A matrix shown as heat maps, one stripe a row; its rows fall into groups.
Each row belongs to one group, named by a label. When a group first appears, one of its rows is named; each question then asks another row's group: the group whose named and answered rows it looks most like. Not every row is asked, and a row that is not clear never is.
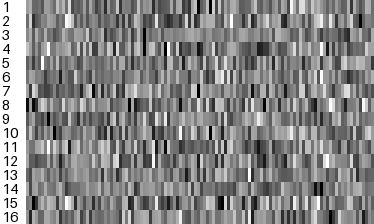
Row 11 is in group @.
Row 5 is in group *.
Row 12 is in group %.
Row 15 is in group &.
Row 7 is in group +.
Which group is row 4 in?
@
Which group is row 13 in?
+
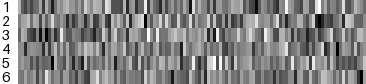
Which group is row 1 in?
%
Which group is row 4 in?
%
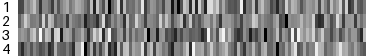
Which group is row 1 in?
+
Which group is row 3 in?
@
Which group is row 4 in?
+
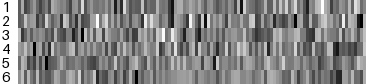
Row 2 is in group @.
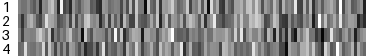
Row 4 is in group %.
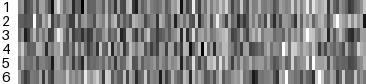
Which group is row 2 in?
*
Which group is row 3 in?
&
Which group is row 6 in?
%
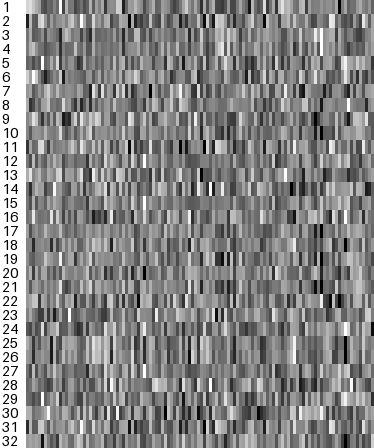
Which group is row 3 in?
&
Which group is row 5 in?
*
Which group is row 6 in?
+
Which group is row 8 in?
&
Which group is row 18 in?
%
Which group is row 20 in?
*
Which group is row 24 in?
*
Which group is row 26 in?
%
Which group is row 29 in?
*
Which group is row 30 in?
@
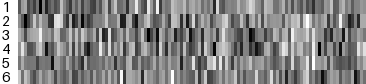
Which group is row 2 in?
&
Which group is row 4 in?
@
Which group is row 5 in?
&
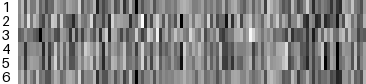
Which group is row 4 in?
%
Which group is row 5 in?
%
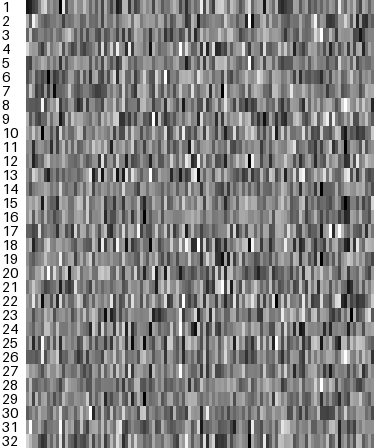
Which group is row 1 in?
+
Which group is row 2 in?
+
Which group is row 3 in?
&
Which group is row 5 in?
+
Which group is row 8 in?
*
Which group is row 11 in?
%
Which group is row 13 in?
+
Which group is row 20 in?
@
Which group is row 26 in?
*
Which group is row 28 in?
&
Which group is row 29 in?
*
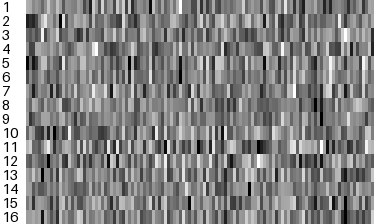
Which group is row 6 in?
+
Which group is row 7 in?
%
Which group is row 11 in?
@
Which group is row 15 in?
%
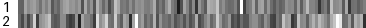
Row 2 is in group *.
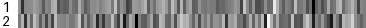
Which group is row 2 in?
*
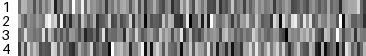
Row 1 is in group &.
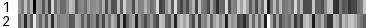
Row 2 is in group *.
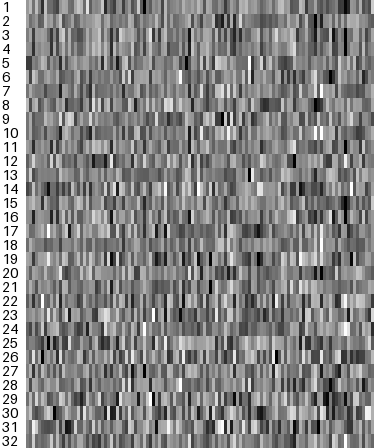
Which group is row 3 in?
%
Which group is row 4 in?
%
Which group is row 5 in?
+
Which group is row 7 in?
&
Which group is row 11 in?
%
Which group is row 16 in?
%
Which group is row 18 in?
&
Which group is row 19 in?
@
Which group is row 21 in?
@
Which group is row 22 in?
*
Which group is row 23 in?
@
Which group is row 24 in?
*
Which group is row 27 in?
*
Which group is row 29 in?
%
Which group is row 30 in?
@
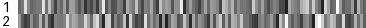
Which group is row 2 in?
%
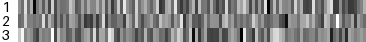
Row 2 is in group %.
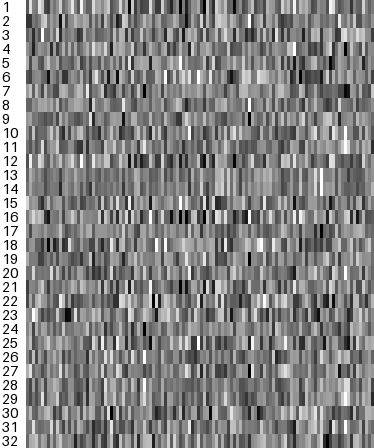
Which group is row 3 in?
*
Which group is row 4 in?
%
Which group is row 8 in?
+
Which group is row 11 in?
*
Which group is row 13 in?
&
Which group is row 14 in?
&
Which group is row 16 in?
+
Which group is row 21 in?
+
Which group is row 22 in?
%
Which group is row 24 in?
*
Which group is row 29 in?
*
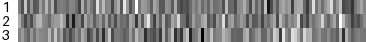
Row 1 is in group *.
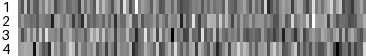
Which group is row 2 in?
&
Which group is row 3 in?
@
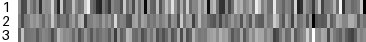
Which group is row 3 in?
&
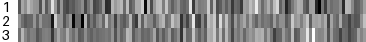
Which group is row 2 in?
&
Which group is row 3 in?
&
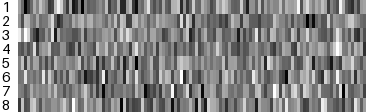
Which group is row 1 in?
&
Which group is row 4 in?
*
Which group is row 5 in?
*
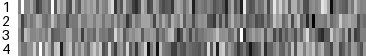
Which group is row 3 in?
+
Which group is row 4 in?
@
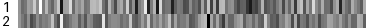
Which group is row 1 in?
@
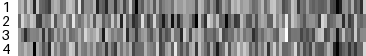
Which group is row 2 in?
+
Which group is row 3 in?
%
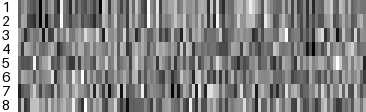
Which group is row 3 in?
%
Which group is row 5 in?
*
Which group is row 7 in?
+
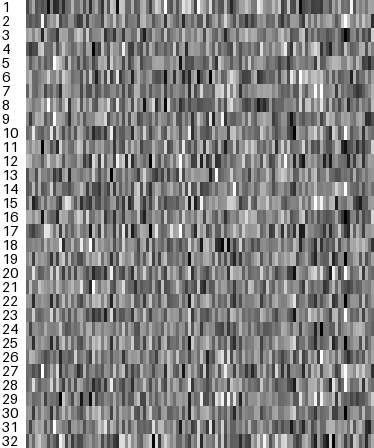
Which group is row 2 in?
*
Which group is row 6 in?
@
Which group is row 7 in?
&
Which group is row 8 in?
@
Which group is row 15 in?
&
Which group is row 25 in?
%
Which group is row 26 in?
&
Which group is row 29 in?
&
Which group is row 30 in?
%
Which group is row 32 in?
%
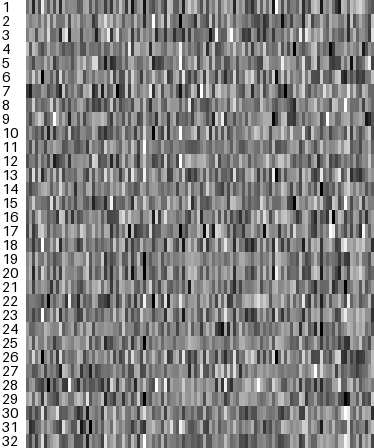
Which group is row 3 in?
@
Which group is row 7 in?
+
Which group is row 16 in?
%
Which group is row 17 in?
+
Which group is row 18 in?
*
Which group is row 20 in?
*
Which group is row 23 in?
*
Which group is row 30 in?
*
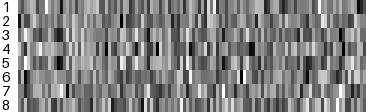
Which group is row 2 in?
+
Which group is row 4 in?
@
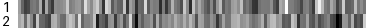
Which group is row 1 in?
%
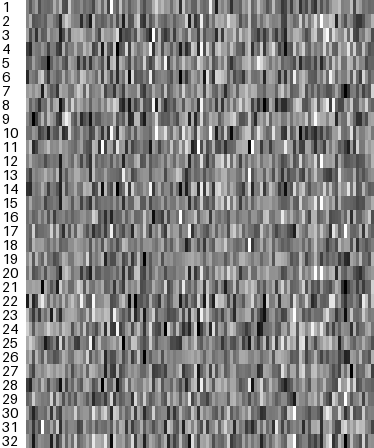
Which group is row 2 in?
&
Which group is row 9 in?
&
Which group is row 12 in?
&
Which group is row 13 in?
+
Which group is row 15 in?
&
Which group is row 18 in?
+
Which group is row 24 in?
@
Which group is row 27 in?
@
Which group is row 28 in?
+
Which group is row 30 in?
%
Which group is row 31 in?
*
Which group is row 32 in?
%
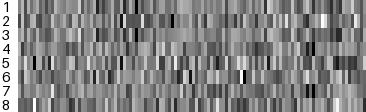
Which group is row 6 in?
+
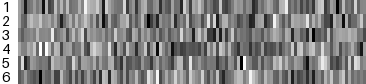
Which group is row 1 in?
%
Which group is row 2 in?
@
